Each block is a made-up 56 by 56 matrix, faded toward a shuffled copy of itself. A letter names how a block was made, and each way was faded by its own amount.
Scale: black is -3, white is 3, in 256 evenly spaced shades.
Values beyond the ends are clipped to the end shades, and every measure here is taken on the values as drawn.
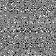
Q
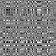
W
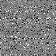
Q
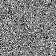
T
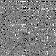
Q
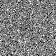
T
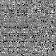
Q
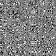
Q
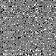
Q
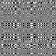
W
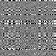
W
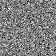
T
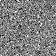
T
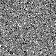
T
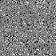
Q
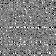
Q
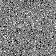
T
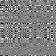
W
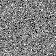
T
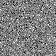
T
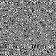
Q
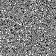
T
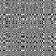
W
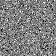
T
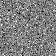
T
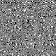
Q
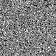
T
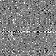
Q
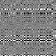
W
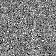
T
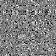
Q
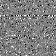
Q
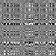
W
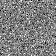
T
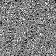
T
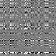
W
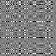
W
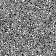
T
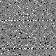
Q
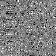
Q
